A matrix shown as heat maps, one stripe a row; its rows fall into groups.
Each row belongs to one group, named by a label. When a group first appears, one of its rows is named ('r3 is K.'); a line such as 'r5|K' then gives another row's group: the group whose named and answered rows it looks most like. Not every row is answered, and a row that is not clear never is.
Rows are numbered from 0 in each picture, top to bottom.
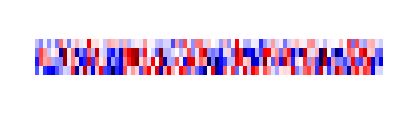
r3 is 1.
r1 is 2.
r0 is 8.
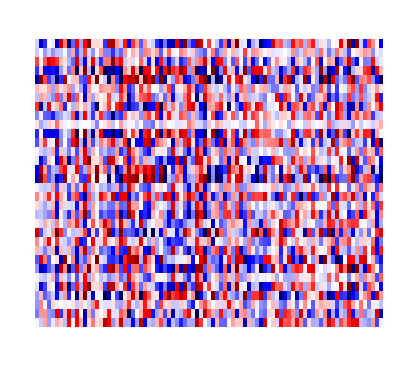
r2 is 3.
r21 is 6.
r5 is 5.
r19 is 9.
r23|9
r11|5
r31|3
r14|2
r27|8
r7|6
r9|6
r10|1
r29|2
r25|8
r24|2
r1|1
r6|5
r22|3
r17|5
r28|1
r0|8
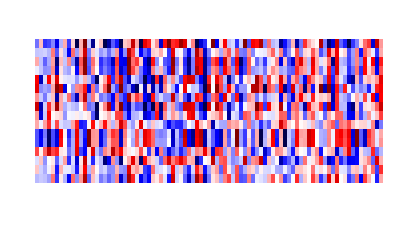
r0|1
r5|6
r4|6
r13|1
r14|9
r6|9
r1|9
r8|6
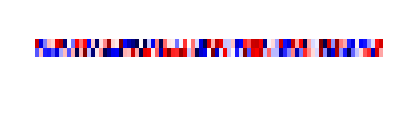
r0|6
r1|1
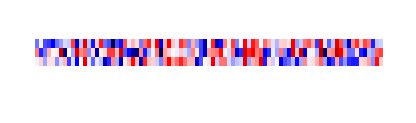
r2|1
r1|6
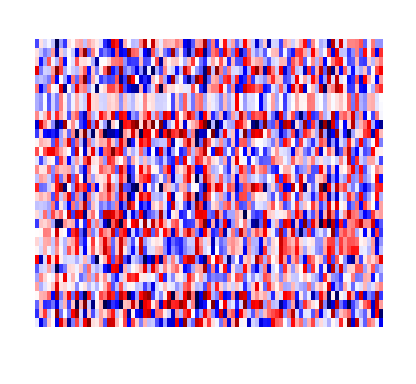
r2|6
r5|6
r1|9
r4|9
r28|5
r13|8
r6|8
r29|1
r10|1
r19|3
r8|5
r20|2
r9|2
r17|5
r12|3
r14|5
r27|6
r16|6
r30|5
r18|9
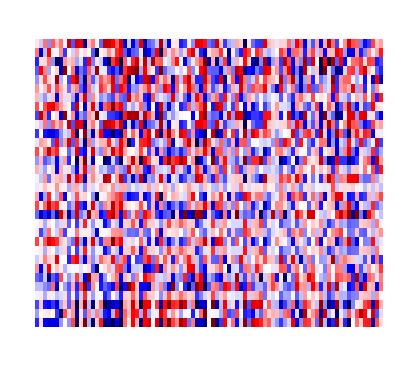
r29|1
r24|5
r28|1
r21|6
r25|6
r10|1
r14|9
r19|8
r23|1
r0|3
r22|3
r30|2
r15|3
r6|9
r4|5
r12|3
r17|6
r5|5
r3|2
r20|1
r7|3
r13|1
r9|3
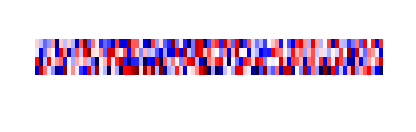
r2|6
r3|2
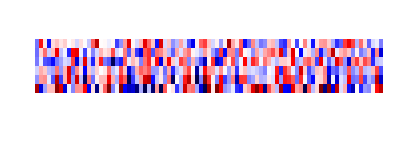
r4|5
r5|6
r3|5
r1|5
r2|1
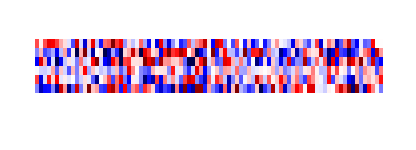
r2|2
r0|3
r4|6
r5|8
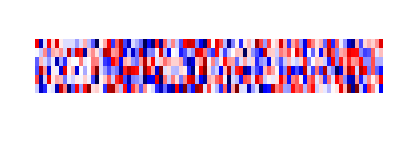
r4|6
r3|2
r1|3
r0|6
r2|2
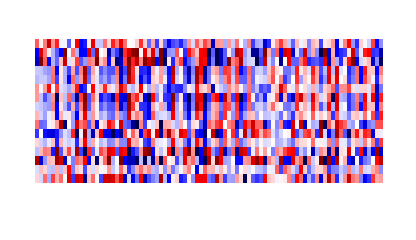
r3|9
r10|1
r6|9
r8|9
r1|2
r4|9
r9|6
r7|9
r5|3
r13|6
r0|3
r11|9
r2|2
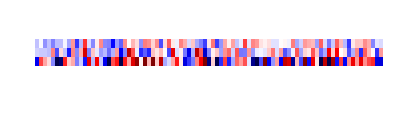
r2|2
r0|1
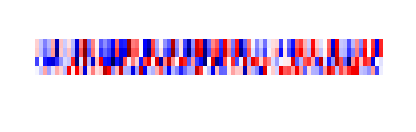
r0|9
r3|3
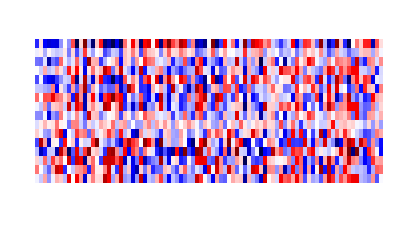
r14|6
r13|3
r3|3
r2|8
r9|5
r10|6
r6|3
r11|2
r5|9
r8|8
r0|1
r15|3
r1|1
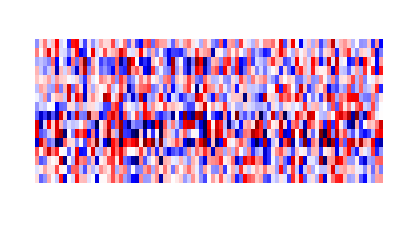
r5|5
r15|6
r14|5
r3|9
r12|3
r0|5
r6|3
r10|6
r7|2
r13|6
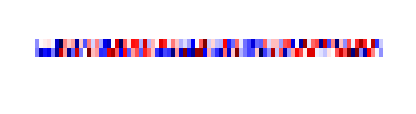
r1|8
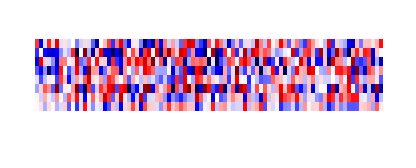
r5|5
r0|6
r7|1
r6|3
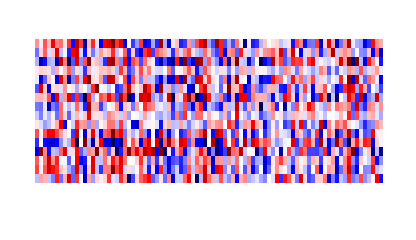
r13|3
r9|6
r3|5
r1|5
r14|3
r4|8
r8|8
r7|8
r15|5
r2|8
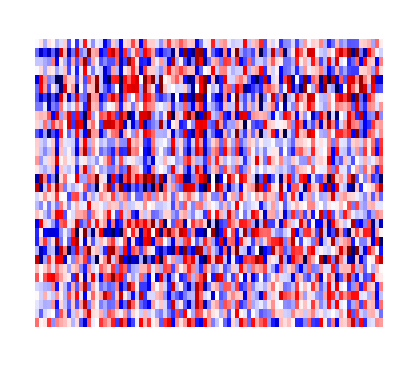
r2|9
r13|6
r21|1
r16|6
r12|9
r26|3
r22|5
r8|5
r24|6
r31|5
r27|9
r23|8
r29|9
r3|1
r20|2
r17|5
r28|3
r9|3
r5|2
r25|5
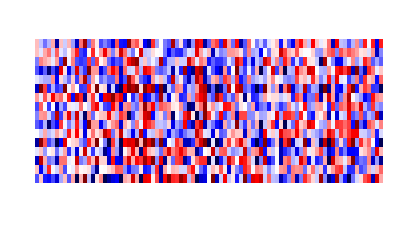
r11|2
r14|6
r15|1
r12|1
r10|3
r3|8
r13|2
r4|9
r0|9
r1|3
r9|8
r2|2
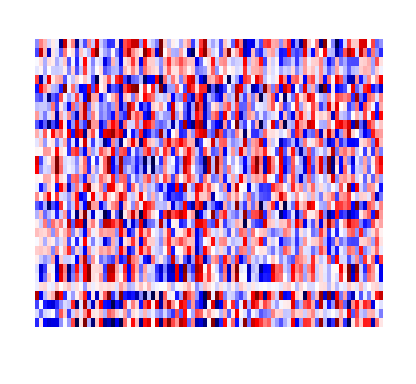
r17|3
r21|5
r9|8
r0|2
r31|1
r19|1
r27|5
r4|6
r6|8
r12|5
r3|1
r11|1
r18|8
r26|8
